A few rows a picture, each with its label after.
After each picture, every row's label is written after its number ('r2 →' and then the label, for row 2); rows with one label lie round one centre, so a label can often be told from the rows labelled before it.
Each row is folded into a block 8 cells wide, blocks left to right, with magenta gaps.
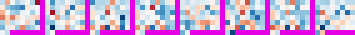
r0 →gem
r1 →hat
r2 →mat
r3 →mat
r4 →hat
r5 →mat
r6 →mat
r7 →hat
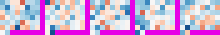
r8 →mat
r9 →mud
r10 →mud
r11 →hat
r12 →hat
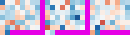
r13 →mud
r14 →mat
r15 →mud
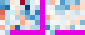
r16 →mat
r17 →gem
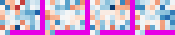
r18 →mat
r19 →gem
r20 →gem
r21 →mat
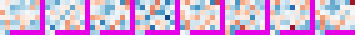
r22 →gem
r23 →hat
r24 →gem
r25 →mat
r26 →gem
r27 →mud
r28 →gem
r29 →gem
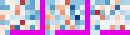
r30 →mat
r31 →mat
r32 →hat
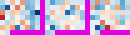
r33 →mat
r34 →hat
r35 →mud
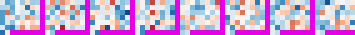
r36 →hat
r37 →mud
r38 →mat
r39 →mud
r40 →gem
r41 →mud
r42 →hat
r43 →hat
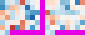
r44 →mat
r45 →gem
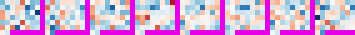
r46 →mat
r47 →mud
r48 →gem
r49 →gem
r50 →gem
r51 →gem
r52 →gem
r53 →mud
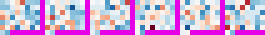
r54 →mat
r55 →mat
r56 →gem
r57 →mud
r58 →hat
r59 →mat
